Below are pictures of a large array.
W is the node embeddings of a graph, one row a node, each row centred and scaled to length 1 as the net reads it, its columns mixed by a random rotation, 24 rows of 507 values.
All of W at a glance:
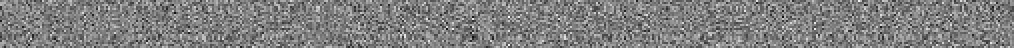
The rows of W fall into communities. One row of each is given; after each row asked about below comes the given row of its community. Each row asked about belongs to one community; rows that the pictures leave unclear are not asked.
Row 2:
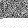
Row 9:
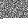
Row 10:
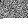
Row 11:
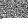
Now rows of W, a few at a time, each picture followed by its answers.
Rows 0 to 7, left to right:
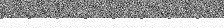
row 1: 2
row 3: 10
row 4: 9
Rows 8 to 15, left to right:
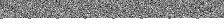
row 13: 9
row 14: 11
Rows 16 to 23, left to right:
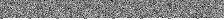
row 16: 9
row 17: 10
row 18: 10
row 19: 10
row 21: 2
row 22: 2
